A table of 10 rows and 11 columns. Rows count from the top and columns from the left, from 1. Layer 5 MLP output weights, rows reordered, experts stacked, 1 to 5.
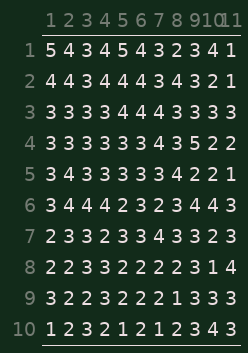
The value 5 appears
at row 1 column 1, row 1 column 5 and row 4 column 9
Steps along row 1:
down down up up down down down up up down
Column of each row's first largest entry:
1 1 5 9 2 2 7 11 1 10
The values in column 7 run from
1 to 4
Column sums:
29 31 30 31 29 30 28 27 32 27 24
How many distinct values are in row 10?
4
